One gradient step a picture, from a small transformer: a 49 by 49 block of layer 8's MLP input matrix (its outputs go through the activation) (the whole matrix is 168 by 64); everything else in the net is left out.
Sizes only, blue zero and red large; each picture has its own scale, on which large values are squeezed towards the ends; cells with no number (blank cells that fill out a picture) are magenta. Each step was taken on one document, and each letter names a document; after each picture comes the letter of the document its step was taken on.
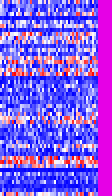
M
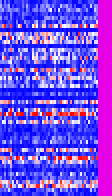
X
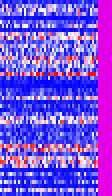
M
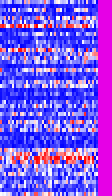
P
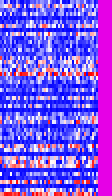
M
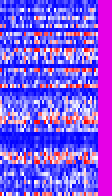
P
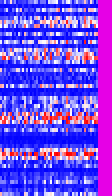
P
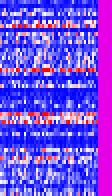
P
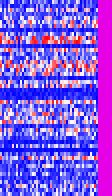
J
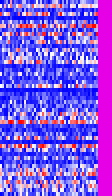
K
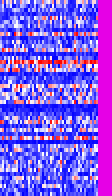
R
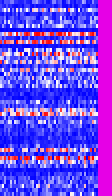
X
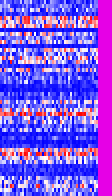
X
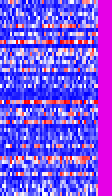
X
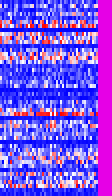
K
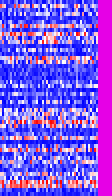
K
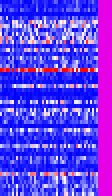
J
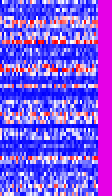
J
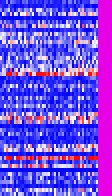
M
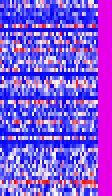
R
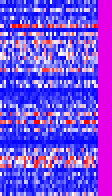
P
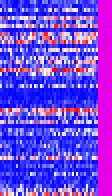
J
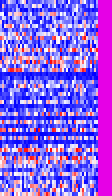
R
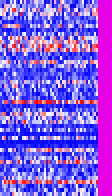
R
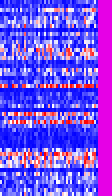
P
